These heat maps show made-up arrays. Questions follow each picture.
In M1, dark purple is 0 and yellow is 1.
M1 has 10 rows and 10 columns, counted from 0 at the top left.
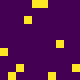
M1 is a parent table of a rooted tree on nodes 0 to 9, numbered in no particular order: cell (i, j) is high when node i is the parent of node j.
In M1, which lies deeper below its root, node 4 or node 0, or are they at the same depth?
node 4
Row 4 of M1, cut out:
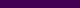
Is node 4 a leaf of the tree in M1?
yes
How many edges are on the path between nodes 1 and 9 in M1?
1
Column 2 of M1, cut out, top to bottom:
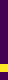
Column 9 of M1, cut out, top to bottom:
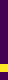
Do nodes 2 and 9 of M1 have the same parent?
yes
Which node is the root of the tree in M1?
8
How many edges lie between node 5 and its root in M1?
4
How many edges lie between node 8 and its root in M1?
0
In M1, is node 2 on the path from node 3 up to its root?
yes
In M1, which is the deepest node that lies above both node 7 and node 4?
0
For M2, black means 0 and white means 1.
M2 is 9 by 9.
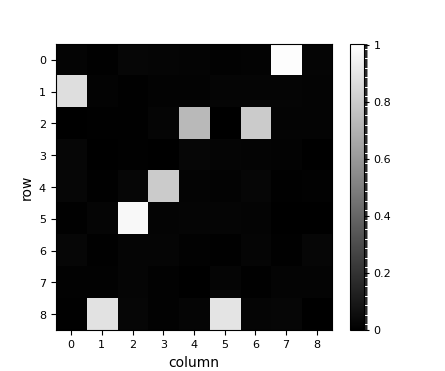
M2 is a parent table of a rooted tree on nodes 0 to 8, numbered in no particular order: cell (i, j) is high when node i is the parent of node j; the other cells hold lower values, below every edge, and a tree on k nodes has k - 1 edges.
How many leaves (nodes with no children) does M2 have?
3
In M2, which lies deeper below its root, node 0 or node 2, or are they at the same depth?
the same depth
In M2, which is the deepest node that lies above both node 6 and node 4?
2
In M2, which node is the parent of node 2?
5
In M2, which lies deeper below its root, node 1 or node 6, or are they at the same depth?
node 6
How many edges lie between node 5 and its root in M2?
1
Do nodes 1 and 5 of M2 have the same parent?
yes
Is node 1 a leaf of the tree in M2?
no
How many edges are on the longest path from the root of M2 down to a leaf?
4
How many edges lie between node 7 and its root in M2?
3
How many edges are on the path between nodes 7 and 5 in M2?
4
